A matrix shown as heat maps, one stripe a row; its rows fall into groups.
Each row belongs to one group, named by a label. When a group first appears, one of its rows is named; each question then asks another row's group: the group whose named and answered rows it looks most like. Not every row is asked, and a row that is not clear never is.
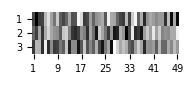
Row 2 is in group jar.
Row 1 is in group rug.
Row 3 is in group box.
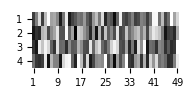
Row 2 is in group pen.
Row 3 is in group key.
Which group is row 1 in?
jar
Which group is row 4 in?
pen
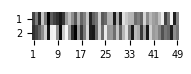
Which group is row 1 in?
pen
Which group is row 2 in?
pen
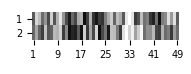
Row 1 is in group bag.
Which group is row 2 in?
box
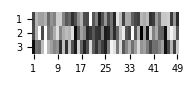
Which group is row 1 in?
bag
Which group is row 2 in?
jar
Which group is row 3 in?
key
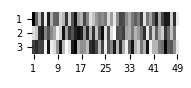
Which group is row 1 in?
key
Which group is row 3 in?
pen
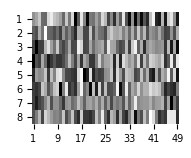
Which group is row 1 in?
jar
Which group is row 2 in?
key
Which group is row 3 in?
rug
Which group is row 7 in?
rug
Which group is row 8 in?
jar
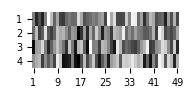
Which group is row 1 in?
rug
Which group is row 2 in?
box
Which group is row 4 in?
box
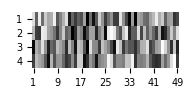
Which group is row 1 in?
jar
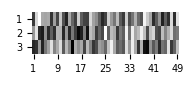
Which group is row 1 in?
key
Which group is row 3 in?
rug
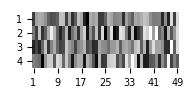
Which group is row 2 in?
jar
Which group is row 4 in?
rug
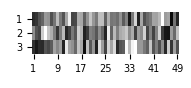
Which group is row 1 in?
rug
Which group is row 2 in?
key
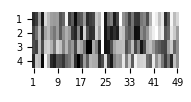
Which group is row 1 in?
jar
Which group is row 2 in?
jar
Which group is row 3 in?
jar
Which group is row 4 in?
box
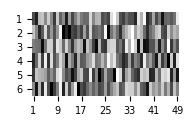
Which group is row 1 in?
key
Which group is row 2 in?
box
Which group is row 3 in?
rug
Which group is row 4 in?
key
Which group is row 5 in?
bag
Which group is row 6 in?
box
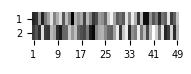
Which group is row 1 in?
rug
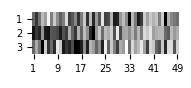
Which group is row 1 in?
jar
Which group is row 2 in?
pen
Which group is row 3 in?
box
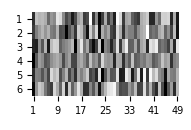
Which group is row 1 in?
bag
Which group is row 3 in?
pen
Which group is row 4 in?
bag
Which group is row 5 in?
pen
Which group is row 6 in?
key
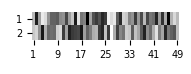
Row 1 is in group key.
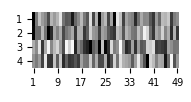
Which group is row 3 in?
jar
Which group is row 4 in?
box
